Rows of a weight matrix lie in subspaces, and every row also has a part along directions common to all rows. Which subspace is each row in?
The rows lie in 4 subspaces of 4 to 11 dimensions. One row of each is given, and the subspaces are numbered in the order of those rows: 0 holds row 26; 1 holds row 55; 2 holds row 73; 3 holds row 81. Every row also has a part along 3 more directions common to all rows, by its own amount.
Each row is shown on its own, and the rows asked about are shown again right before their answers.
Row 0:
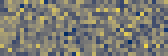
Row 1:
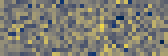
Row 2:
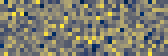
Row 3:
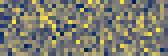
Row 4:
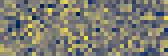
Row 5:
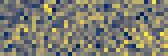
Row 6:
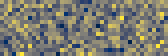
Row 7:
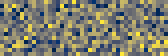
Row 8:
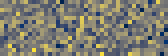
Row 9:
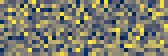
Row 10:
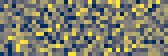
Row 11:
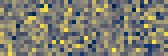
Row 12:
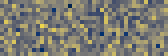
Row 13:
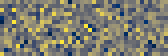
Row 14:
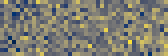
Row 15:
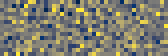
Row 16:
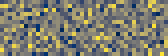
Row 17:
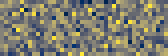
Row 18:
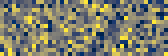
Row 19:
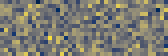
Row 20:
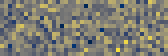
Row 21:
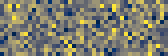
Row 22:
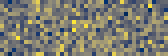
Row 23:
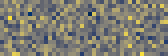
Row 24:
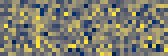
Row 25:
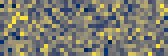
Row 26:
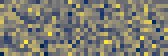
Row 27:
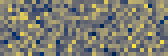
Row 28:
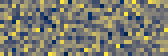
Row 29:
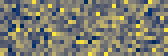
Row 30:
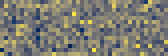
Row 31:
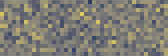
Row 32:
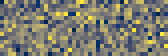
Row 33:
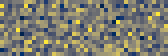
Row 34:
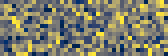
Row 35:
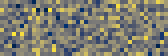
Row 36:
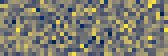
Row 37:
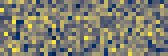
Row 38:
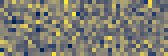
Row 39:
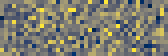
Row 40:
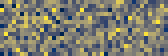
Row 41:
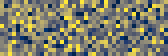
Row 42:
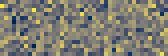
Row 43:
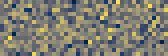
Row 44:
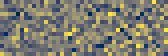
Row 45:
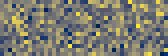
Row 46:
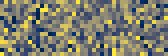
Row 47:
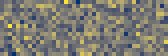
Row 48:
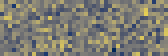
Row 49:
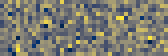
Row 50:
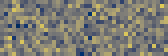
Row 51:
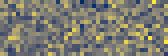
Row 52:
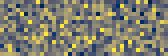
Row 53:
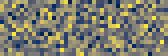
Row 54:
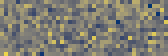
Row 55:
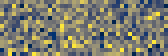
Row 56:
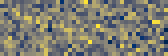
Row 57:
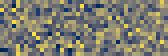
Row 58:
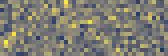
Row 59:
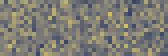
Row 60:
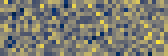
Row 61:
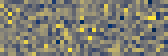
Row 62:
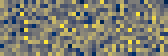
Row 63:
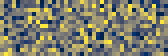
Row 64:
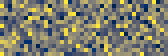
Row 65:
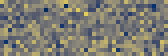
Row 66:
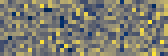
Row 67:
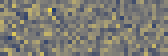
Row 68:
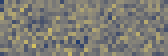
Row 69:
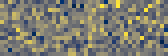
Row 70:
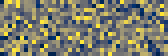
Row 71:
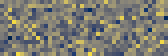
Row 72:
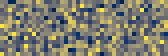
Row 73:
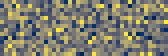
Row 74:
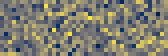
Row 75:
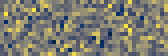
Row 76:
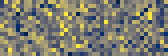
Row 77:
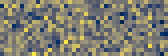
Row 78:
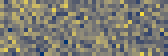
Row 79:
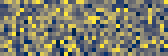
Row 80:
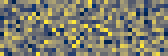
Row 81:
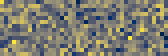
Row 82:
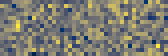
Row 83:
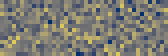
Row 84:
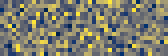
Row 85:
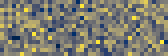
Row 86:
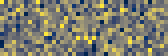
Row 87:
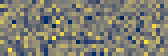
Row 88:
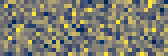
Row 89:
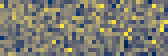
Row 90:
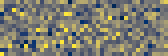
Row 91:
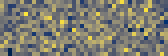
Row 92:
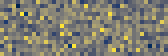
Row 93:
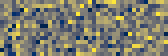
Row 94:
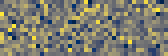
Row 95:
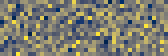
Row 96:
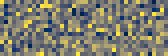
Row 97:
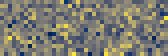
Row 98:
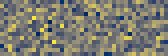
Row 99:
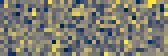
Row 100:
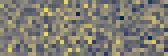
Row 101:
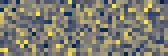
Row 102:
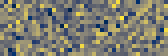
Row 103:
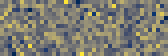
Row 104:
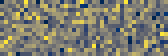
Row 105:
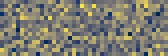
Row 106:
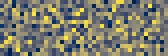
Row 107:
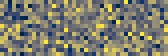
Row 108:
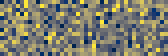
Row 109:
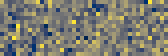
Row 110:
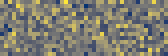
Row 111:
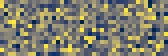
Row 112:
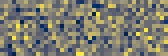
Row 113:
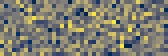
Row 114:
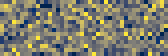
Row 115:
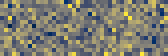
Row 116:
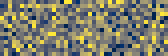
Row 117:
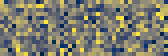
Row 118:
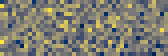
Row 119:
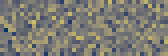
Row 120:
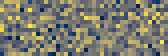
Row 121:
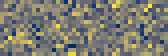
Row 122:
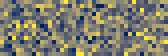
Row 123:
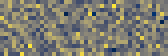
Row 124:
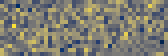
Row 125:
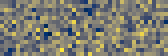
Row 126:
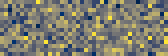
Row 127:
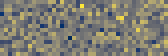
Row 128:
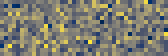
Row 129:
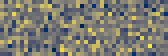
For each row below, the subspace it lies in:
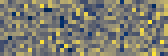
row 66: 1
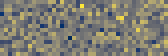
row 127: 1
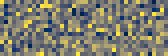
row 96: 1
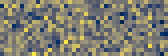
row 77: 1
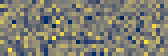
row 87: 0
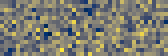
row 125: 0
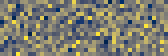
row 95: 3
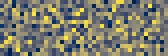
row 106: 0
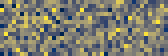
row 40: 0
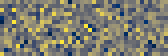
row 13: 0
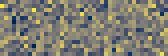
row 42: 0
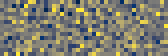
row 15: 1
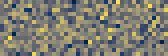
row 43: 0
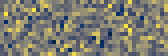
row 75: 0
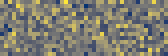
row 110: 3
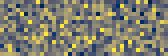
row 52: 3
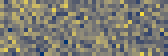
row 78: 3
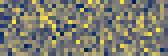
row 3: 0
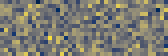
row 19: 3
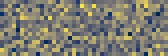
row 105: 1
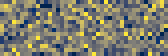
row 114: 1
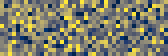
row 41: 3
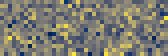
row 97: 2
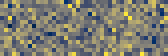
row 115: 2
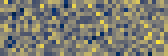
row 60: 3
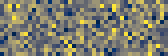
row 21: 1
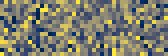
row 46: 2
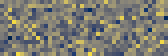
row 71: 2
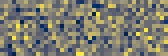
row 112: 2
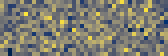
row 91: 0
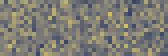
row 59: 3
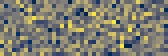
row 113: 1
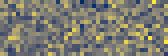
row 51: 3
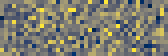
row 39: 0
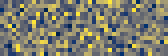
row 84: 2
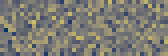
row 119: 2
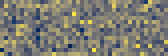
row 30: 2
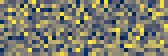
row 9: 1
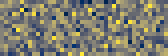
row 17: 2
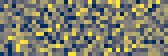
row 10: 2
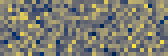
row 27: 0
